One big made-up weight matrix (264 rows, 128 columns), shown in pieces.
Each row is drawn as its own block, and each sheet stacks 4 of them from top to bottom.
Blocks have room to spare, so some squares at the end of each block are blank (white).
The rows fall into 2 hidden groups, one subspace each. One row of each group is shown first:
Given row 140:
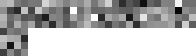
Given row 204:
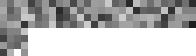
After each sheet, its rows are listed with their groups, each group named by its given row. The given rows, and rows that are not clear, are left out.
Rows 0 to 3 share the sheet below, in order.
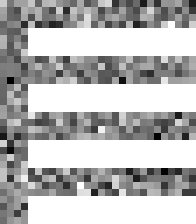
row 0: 140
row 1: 204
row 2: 140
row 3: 204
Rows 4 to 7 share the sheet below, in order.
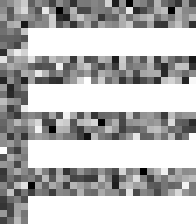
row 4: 204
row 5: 140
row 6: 204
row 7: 204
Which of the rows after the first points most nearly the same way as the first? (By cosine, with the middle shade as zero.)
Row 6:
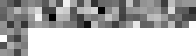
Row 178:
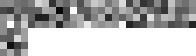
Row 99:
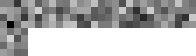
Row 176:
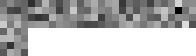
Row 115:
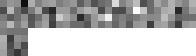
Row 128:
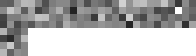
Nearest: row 115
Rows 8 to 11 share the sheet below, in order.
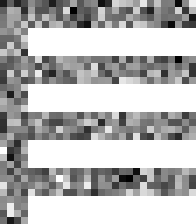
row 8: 140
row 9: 204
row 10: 204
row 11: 204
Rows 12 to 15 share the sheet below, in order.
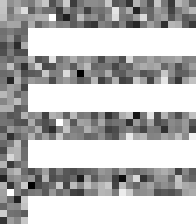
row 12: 204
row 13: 204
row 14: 204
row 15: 204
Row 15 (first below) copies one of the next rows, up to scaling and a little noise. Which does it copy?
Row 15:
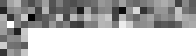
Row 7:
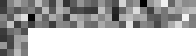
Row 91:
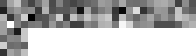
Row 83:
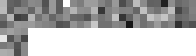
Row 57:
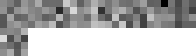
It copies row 91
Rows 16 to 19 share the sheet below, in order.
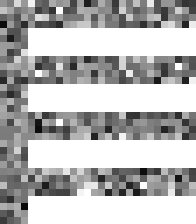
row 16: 140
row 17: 140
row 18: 204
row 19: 140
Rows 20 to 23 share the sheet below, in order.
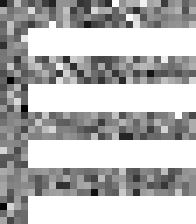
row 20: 140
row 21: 204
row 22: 204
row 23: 204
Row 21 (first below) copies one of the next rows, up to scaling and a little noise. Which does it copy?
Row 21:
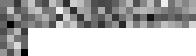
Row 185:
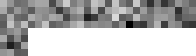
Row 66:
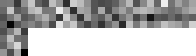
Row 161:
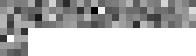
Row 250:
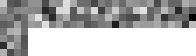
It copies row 66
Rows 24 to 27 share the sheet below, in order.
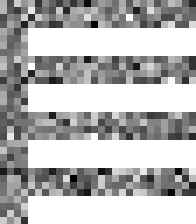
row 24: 140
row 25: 140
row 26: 204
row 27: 140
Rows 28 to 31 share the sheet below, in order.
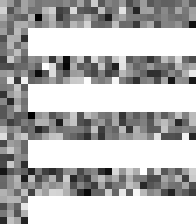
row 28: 204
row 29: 204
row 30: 140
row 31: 140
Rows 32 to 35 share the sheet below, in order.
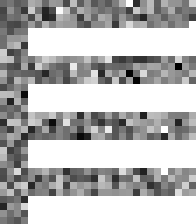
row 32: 204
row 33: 140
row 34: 204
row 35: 204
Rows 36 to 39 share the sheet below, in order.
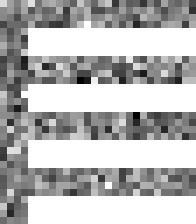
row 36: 140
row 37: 204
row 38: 204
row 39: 204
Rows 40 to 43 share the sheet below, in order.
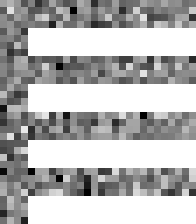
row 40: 204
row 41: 204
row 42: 204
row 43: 140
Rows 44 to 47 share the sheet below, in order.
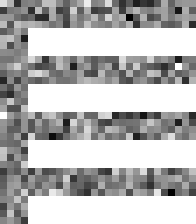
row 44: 140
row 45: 140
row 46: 140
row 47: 140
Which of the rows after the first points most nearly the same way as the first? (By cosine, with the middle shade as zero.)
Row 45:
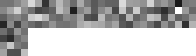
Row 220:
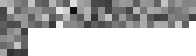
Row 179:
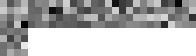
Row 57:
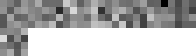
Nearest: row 220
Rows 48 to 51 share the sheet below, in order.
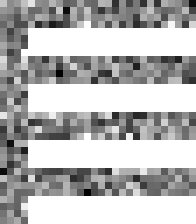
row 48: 140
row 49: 204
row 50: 140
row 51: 140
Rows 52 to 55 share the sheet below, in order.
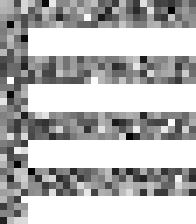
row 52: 204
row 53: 204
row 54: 204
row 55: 204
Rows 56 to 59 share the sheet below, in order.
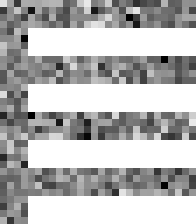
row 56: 140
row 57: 204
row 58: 140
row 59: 204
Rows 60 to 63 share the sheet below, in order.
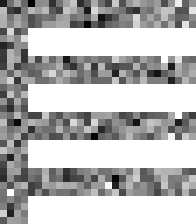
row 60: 140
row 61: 204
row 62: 140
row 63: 204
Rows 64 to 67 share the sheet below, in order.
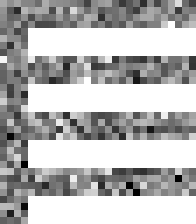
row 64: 140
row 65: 140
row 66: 204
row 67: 140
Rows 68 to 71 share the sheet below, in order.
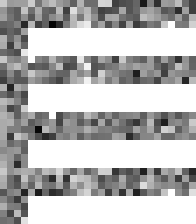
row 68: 140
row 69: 140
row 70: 204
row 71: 140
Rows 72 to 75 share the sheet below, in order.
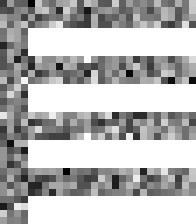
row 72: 140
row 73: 140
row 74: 140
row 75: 204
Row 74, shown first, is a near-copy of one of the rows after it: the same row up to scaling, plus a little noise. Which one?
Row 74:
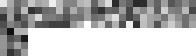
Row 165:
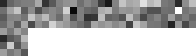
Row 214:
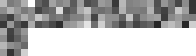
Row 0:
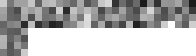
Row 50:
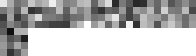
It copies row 50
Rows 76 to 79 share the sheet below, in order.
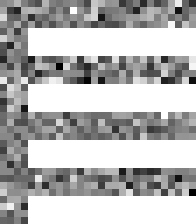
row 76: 140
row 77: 140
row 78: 204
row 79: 140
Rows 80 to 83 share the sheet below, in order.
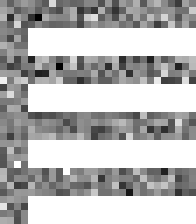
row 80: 204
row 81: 140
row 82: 204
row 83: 204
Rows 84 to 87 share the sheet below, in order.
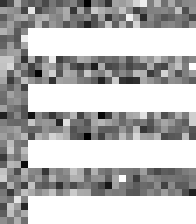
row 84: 140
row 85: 204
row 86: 140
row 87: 204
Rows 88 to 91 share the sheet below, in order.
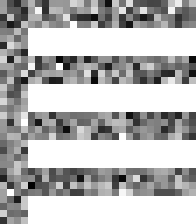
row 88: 204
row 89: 140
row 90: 204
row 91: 204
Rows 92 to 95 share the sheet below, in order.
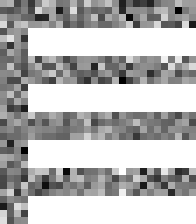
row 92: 140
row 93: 204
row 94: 140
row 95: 204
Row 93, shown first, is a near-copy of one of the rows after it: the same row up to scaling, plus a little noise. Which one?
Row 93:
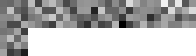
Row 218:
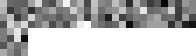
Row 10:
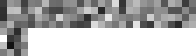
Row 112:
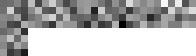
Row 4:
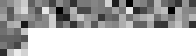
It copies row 112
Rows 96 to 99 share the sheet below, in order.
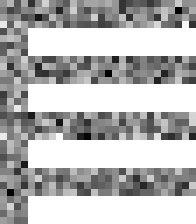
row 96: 140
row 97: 204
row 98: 140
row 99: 204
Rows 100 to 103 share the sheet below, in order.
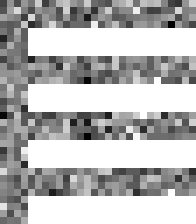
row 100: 140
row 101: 140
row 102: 140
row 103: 140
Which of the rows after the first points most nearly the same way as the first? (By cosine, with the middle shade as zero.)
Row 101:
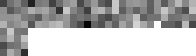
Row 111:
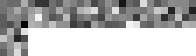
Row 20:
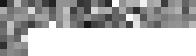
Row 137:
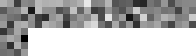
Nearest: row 20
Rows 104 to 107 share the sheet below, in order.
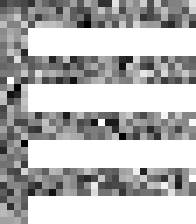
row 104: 140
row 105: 204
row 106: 204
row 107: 204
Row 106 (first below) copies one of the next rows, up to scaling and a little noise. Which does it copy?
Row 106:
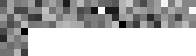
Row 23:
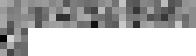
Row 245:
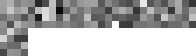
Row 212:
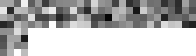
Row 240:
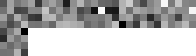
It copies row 240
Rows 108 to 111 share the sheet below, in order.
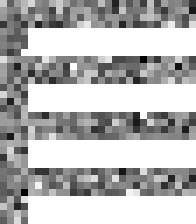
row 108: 140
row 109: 140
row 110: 204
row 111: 204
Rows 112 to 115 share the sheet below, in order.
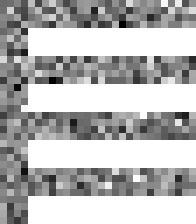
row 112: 204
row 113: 140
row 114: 140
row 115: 204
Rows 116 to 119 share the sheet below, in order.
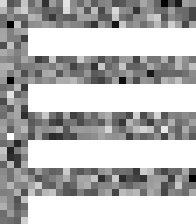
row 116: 204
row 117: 204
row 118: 204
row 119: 204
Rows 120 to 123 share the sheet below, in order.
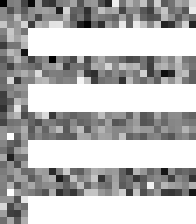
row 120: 140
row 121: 204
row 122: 204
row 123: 204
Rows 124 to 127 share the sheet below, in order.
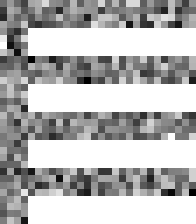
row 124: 204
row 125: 140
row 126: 140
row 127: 140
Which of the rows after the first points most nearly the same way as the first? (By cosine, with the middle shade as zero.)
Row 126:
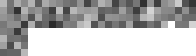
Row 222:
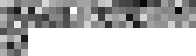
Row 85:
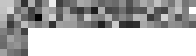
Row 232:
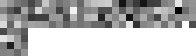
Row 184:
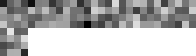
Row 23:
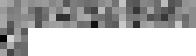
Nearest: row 222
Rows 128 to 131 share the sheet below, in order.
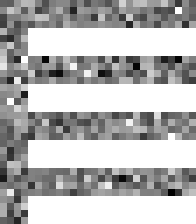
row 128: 140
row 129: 204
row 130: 204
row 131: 204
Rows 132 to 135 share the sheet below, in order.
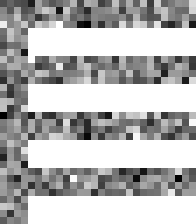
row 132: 140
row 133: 140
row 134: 140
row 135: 140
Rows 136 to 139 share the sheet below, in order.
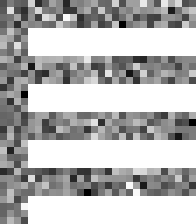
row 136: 204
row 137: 140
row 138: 204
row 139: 140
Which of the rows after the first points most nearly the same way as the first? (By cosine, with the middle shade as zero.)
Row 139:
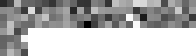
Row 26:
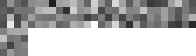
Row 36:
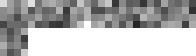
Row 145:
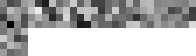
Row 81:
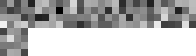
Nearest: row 145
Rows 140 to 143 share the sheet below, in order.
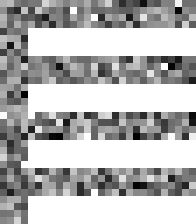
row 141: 204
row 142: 140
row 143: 204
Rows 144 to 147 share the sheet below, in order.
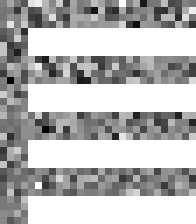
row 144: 204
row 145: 204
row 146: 204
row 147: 204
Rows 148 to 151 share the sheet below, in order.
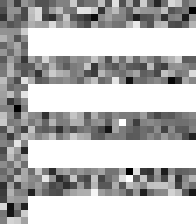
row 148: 204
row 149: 204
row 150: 204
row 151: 204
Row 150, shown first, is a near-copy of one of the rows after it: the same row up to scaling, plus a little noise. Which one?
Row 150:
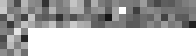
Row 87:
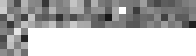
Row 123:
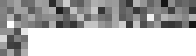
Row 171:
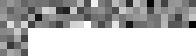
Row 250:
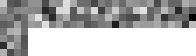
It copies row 87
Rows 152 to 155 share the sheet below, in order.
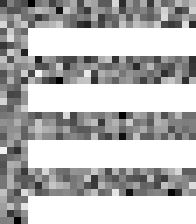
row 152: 140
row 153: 140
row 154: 204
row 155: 204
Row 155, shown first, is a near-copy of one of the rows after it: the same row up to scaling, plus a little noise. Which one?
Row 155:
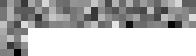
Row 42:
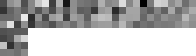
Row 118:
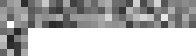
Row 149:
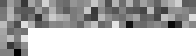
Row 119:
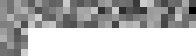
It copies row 149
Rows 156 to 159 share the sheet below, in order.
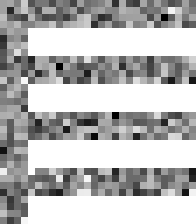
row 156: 204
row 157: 140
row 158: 204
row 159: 140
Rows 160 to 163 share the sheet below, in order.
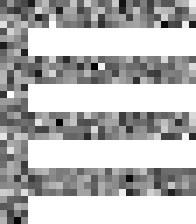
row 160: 140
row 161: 204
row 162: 140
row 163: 204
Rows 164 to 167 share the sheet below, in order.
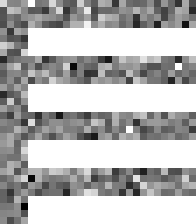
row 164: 140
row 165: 140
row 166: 140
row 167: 140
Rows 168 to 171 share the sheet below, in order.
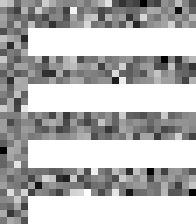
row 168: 140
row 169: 204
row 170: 204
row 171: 204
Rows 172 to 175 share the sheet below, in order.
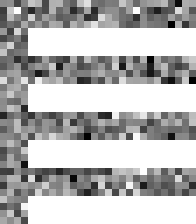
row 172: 140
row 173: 140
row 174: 140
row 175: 140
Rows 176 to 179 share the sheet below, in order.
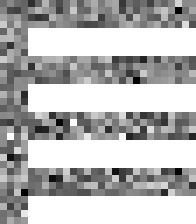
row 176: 140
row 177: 140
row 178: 204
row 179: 204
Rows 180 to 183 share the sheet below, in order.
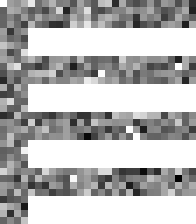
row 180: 140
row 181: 140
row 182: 140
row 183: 140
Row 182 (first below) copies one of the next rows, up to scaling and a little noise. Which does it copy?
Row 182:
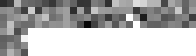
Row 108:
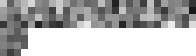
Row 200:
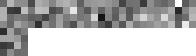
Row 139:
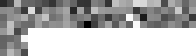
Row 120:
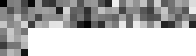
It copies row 139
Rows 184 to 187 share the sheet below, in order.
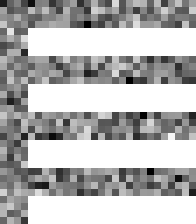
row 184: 140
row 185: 204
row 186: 140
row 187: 140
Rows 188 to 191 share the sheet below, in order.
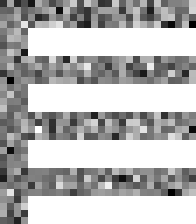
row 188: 140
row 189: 204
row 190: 204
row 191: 204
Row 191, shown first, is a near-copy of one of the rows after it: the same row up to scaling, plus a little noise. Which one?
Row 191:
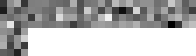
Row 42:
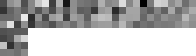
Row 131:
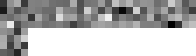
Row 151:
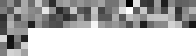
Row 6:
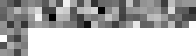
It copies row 131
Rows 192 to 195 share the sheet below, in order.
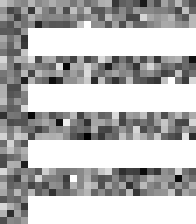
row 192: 140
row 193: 140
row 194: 140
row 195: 140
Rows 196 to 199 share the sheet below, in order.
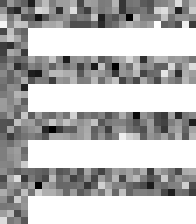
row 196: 140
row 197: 204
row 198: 204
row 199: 140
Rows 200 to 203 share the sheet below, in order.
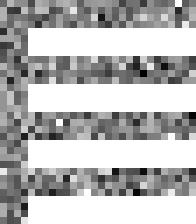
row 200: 140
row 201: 204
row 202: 140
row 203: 140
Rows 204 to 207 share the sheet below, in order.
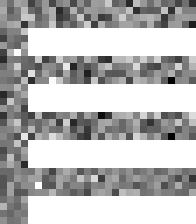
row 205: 140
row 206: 140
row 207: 204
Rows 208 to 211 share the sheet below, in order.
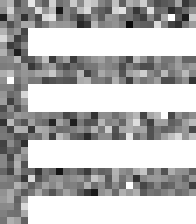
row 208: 204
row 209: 204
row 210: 204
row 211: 140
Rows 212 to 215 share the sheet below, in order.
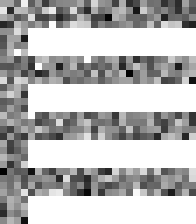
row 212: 204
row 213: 140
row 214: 140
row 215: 140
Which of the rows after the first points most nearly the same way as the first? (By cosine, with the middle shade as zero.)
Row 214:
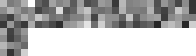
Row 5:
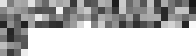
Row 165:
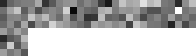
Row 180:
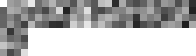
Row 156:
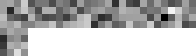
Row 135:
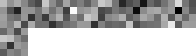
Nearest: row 5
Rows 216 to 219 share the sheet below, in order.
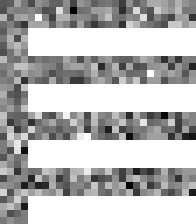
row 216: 204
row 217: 204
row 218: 204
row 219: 140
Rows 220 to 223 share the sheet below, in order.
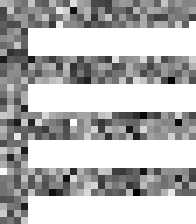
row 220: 204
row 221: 140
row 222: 140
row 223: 140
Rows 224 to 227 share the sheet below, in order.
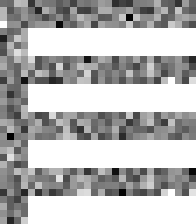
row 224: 204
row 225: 140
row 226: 204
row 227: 140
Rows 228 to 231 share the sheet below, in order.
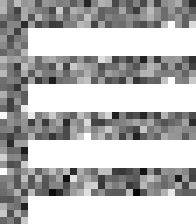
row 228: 140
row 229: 140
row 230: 140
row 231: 140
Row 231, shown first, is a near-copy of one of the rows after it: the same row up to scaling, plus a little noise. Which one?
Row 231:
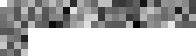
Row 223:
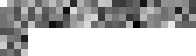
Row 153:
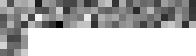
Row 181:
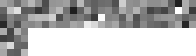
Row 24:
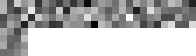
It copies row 223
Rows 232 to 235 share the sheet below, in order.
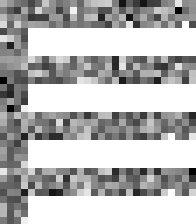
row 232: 140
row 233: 140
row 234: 140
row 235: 140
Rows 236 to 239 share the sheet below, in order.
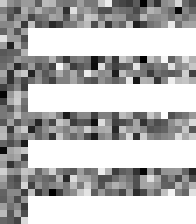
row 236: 140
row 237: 204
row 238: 204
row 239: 140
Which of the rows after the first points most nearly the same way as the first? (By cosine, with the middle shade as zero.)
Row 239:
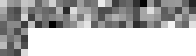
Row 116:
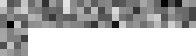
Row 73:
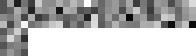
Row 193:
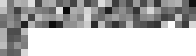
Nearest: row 193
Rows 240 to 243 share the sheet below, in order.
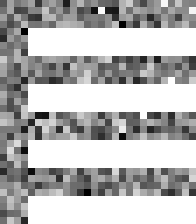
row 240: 204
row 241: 140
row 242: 204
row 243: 140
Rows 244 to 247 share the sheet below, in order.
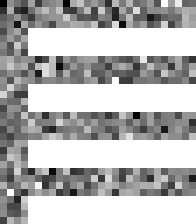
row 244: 204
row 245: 204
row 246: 204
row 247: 204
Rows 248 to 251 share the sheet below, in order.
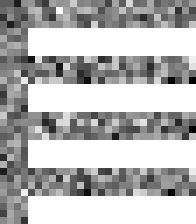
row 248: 204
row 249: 140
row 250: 204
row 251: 140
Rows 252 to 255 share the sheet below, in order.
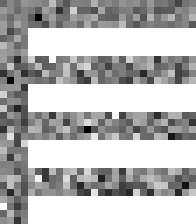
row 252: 204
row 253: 204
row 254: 204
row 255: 204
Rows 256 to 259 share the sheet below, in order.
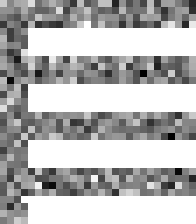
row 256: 140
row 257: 204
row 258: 140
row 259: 204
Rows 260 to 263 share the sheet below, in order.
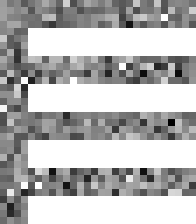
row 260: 204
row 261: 204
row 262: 204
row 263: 204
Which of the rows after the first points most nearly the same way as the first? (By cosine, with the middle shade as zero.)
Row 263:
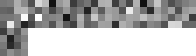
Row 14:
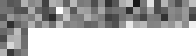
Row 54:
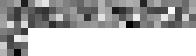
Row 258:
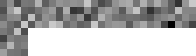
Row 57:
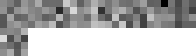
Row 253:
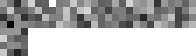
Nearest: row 54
